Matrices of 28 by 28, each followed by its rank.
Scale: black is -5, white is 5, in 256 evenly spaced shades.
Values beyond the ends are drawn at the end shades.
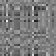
three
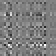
two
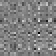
three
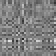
three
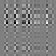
one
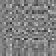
three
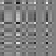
one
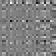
two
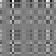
one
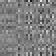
three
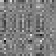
three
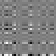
one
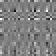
two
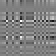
one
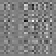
two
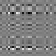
one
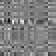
two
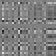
two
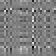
two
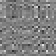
three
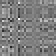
two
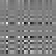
one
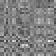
three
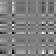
one
